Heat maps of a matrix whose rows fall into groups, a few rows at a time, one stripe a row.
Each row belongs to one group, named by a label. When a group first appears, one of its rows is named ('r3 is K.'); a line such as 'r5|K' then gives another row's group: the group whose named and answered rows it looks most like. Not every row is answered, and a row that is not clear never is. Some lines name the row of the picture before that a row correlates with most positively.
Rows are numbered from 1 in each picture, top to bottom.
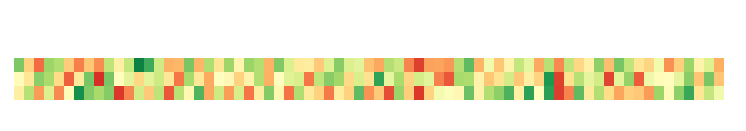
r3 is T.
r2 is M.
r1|M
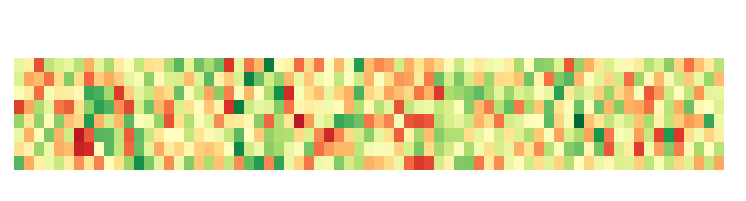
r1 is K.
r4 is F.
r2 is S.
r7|F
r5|M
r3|T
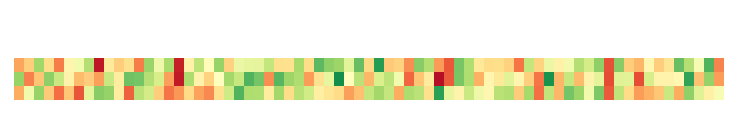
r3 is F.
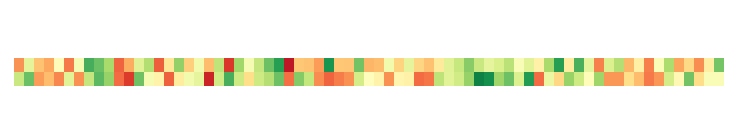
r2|T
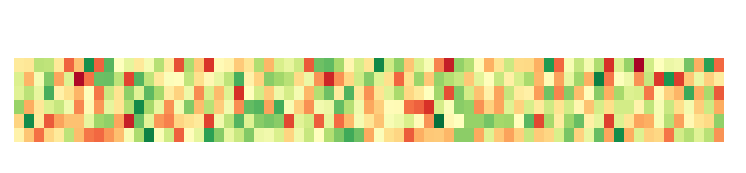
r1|M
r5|F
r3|M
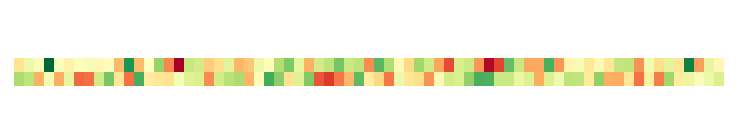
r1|M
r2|T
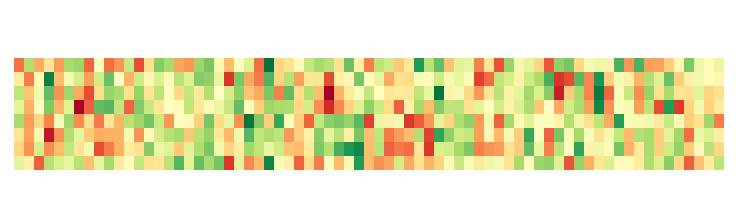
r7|S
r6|S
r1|S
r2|K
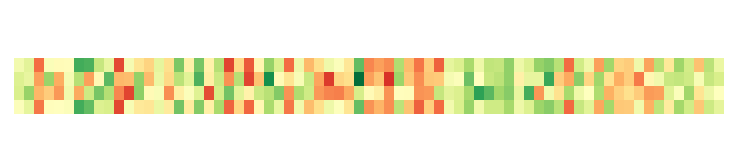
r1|T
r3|T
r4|T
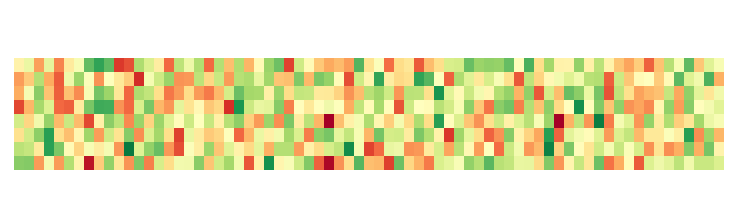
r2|S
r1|T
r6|M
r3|F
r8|T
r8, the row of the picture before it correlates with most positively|2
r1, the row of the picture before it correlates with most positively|3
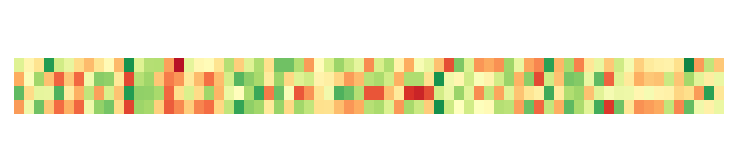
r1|M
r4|F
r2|F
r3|M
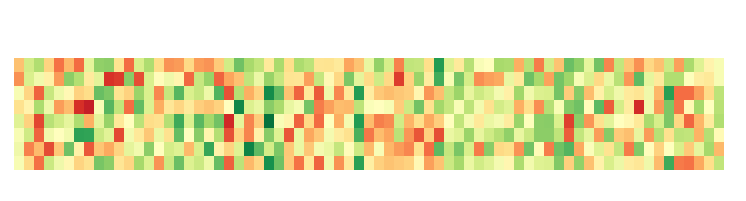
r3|K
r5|K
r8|K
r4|F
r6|T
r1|F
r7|S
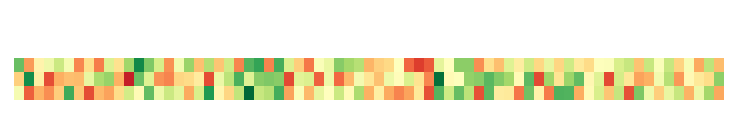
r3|S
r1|M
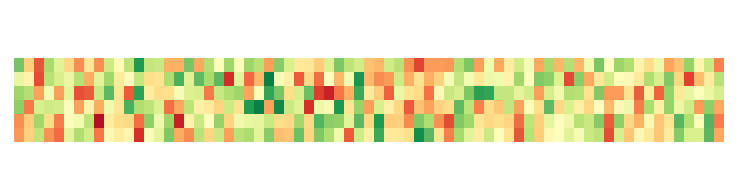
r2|K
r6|S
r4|M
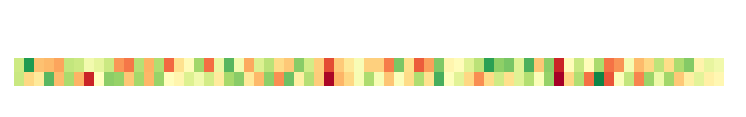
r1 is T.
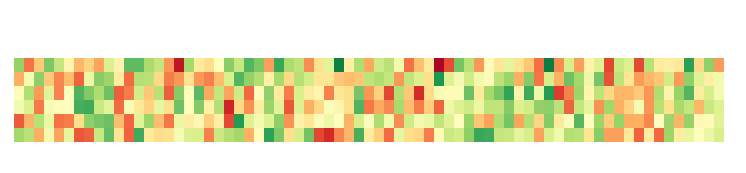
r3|T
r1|M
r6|T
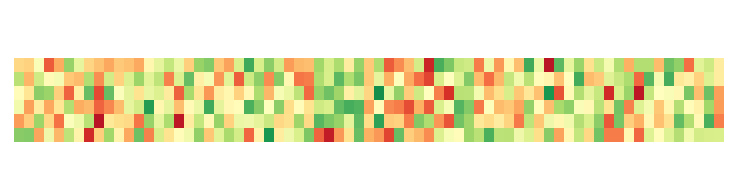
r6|T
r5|S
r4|S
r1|S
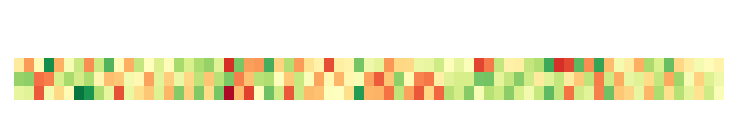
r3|T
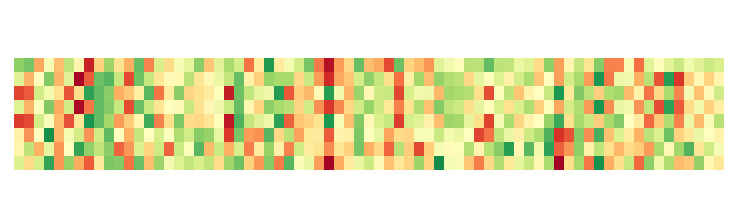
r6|K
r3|F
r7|T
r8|K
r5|F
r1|T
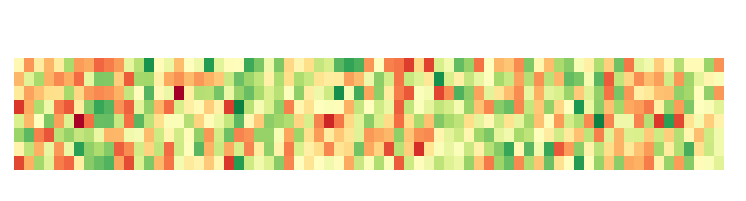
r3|S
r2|F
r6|T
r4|F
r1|S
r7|T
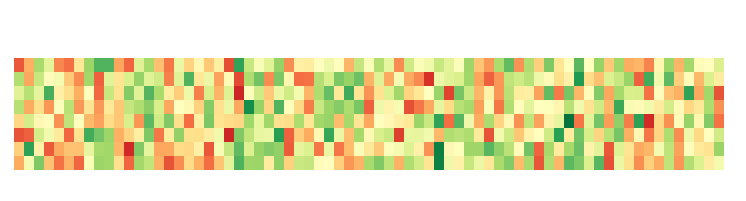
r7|F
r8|F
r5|S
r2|M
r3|M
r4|M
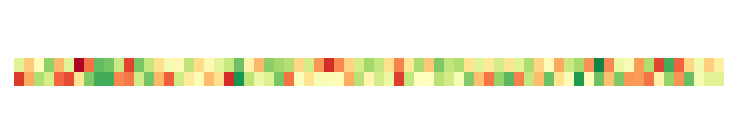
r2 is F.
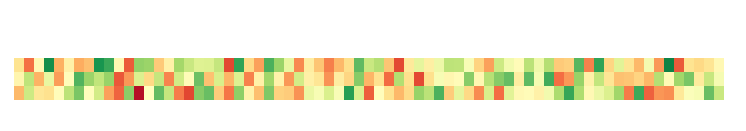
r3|S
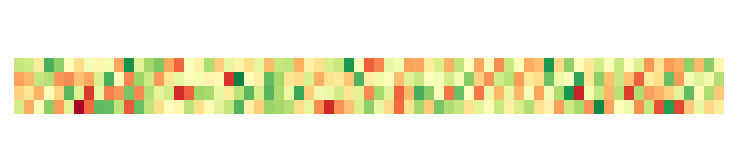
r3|S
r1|M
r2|F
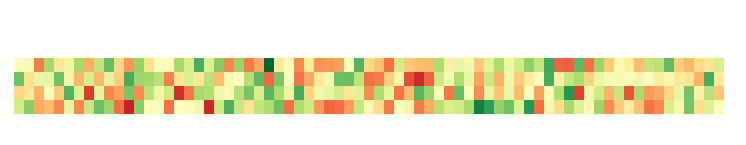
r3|S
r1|K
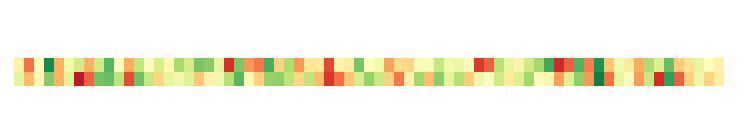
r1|K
